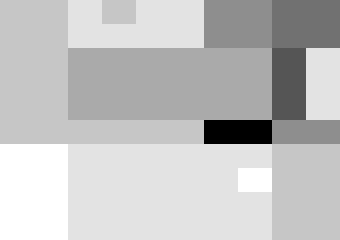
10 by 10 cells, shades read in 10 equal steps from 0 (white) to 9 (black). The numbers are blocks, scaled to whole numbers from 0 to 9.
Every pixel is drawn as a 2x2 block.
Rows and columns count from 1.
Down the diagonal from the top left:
2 2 3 3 3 2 1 0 2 2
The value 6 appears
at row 3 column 9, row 4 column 9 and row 5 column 9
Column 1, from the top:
2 2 2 2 2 2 0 0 0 0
